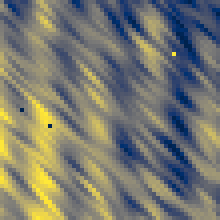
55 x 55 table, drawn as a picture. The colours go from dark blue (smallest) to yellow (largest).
Average level on the scale: 50%. Ninth with the lowest average: top right. Stripes: upright, repeating 4 times. Lone odd cells: 3, 1 higher and 2 lower than their neighbours. Slope: up to the bottom left. Ninth with the highest average: bottom left.
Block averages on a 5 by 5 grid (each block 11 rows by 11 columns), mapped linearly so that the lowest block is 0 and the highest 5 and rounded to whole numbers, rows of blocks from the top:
2 2 1 2 0 / 3 2 2 2 1 / 4 3 3 2 2 / 5 4 3 1 2 / 5 4 3 3 2
